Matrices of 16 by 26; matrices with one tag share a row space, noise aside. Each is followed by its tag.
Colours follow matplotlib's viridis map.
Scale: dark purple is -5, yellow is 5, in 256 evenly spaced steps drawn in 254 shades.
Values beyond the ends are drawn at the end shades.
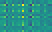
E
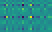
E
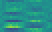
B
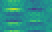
B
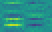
B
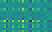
E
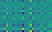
E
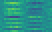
B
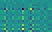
E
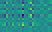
E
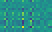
E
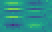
B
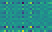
E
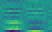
B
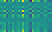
E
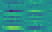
B
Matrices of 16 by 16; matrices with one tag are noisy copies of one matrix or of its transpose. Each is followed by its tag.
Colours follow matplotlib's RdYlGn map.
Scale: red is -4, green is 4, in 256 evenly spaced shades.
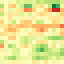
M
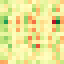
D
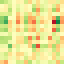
D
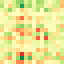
D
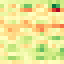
M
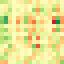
D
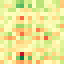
D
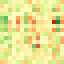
D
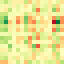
D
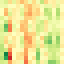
M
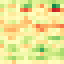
M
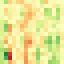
M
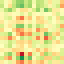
D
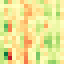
M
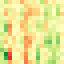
M
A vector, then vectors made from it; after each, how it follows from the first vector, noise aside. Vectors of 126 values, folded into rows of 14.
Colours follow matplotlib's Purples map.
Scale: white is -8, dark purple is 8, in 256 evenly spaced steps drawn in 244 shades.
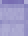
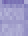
copied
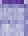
scaled up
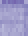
copied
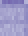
copied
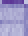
scaled up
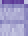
scaled up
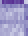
scaled up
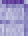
scaled up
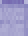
copied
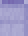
copied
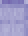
copied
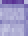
scaled up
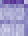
scaled up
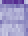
scaled up
